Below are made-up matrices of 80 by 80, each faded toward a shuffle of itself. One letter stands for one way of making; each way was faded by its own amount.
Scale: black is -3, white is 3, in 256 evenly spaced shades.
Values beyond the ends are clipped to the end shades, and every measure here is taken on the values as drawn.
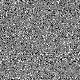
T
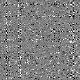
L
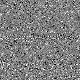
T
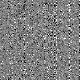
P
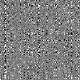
L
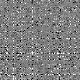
L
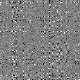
L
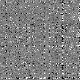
L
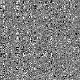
P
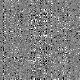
L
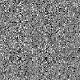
P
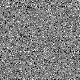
T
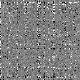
L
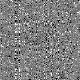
P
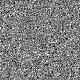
T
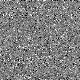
T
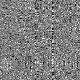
P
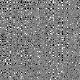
L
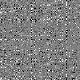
L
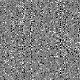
P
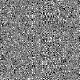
P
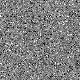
T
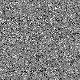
T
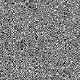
P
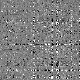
L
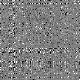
L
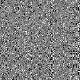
P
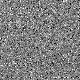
T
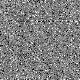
T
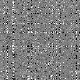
L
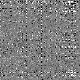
L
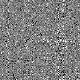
P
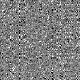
P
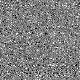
T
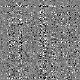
L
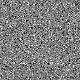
T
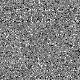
T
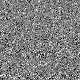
T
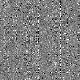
P
